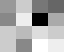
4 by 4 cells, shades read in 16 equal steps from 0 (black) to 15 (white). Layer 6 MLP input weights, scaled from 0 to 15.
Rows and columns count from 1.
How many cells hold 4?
0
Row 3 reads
12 11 13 12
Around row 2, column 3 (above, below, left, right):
7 13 14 10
